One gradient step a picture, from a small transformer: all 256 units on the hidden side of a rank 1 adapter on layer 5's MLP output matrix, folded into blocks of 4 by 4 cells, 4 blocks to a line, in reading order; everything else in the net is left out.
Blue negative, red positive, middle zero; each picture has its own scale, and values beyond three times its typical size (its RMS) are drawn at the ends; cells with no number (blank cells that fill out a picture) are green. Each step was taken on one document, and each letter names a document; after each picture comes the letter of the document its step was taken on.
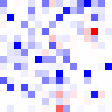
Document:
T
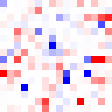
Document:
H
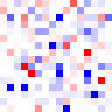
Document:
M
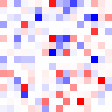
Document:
H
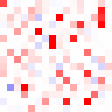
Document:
M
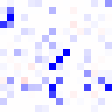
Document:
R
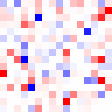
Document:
H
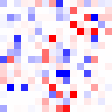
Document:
T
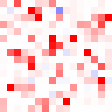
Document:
M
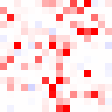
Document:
T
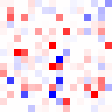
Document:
R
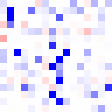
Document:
R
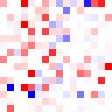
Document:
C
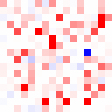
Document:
M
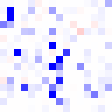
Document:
R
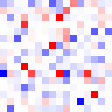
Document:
H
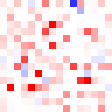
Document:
C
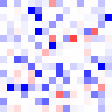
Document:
M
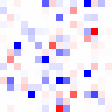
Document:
T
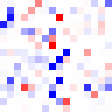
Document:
R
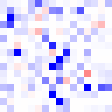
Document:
R
